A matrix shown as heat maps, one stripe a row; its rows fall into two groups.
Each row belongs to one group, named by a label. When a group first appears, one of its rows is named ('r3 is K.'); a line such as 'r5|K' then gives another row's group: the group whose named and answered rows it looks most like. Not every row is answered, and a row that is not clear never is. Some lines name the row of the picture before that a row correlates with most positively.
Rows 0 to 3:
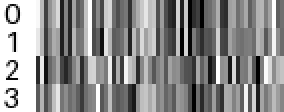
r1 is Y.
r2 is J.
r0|Y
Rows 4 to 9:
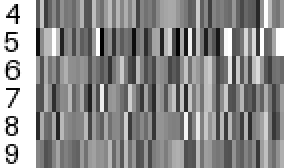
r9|J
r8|J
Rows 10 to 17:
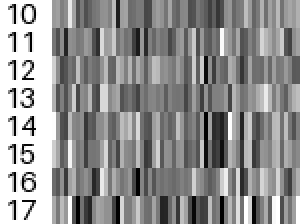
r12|Y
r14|Y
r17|Y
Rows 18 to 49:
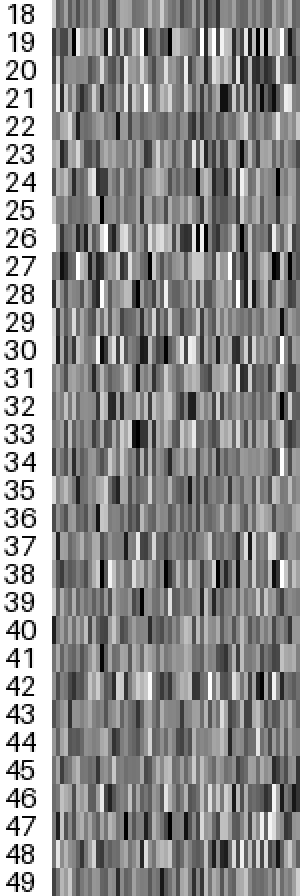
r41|J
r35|Y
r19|J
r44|Y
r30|J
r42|Y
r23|Y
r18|Y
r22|Y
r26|Y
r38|J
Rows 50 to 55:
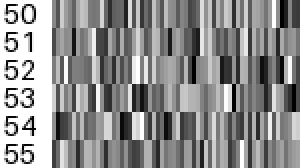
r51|J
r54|J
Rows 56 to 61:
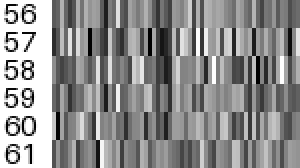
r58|J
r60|J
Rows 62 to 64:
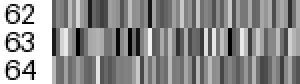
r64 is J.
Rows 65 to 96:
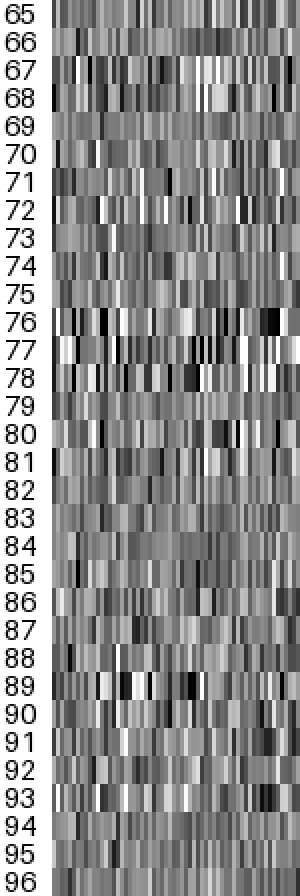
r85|Y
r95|Y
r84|Y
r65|J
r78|J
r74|J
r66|Y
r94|Y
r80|J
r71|J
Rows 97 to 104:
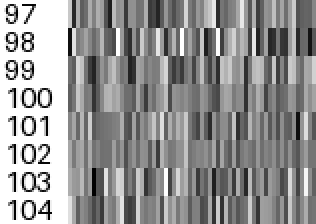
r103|Y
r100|Y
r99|Y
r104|Y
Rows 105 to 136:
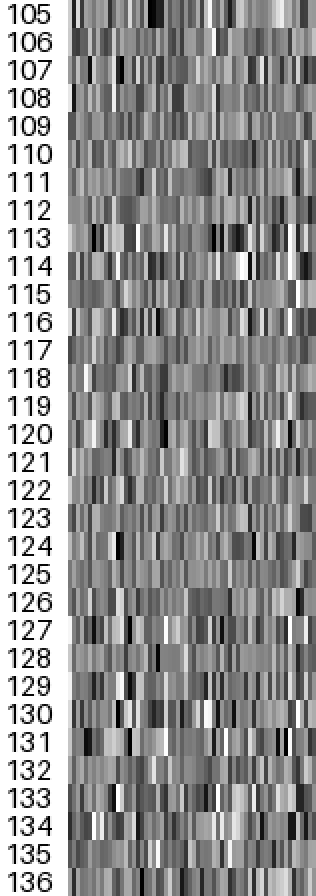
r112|J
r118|Y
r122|Y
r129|Y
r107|J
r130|J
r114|J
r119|J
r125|J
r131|Y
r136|J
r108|J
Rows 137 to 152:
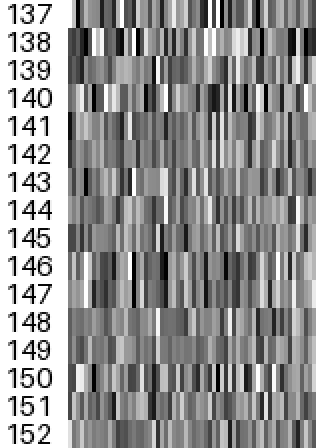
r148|J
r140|Y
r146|Y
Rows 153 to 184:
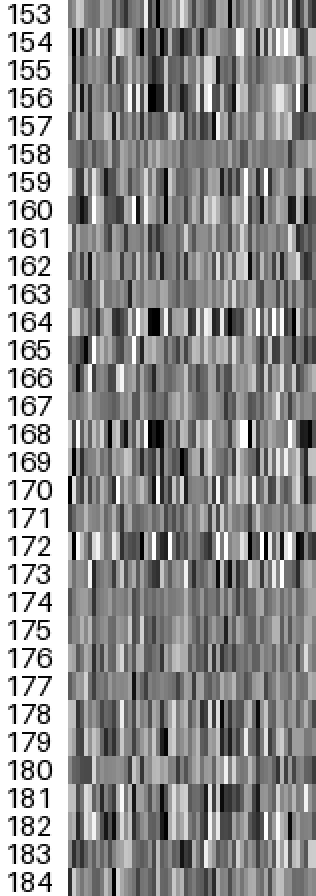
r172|J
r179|Y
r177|Y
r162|J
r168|J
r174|Y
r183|J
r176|Y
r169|J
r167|Y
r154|J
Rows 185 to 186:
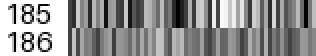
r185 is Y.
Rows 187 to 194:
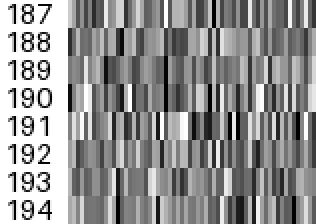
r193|J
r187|Y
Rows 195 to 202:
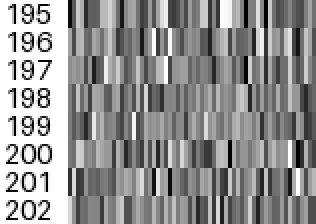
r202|Y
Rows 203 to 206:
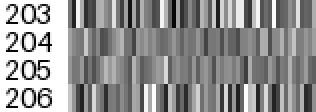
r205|Y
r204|Y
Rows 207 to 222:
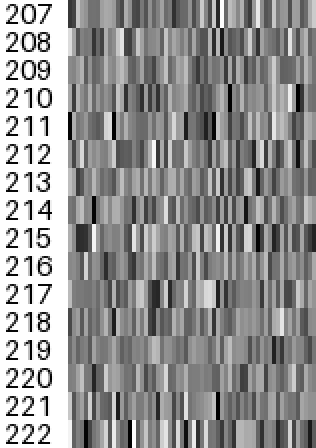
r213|Y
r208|Y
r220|Y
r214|Y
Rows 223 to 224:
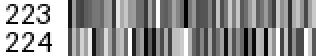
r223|J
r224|Y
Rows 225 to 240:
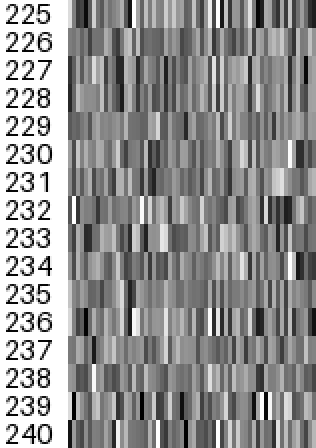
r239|J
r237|Y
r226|J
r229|J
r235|Y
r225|Y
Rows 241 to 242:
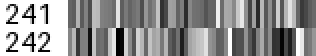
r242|J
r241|J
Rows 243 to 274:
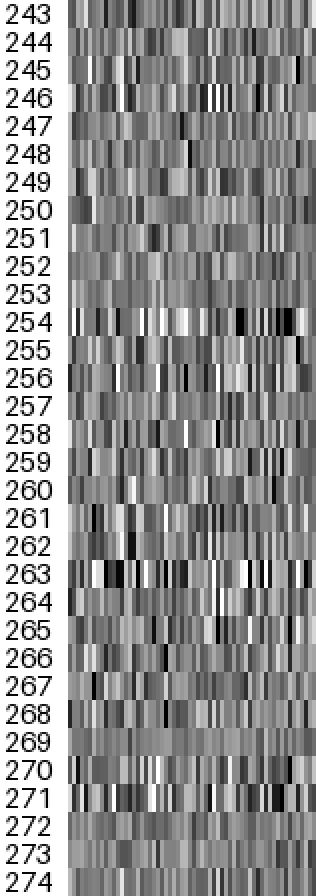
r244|Y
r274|Y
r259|J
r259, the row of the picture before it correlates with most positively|241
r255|J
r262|Y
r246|Y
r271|J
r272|Y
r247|J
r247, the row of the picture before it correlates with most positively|242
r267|Y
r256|J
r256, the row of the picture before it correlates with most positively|241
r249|Y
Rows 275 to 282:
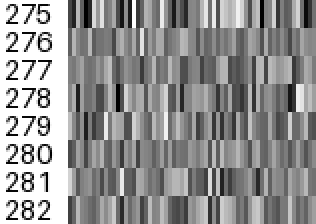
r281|Y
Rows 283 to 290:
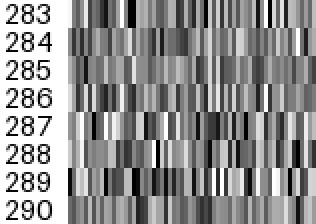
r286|Y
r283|Y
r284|J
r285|Y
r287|Y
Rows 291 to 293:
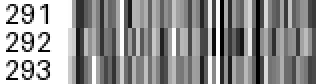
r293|Y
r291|Y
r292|Y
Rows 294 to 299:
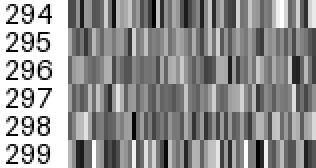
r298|Y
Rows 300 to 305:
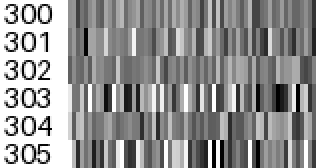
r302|J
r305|Y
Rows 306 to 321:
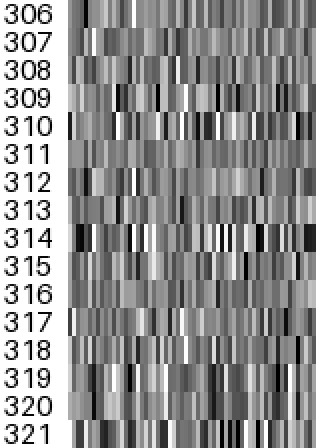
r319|Y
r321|Y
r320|Y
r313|J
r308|Y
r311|Y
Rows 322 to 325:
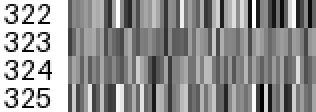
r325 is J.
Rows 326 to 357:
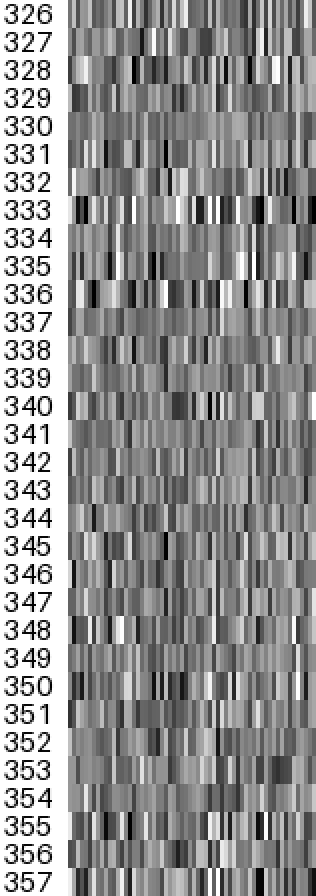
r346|J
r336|Y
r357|Y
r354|Y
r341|Y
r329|J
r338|Y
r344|Y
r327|J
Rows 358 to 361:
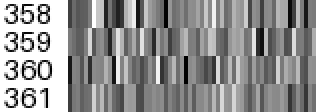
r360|J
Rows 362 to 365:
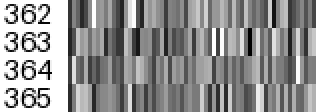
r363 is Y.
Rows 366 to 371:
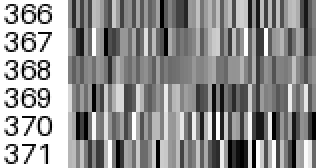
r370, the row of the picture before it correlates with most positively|362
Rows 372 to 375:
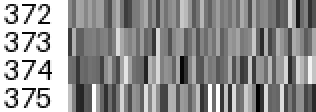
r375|Y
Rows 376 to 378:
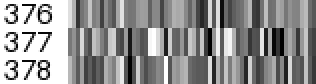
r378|Y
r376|Y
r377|J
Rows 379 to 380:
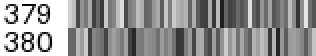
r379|Y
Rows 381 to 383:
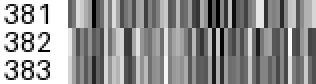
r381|Y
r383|Y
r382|Y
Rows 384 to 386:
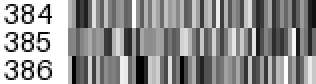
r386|J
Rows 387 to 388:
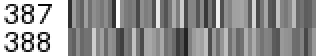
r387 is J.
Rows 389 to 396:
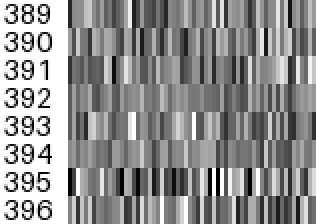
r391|J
